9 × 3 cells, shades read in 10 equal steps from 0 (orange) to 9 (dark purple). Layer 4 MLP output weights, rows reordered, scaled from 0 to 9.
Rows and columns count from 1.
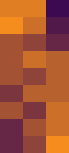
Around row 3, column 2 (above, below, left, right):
2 2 4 7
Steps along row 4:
down up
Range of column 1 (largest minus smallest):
7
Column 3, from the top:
9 8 7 3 3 3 2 2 0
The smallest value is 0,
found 2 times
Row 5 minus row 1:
3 4 -6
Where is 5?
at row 3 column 2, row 5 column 2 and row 9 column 2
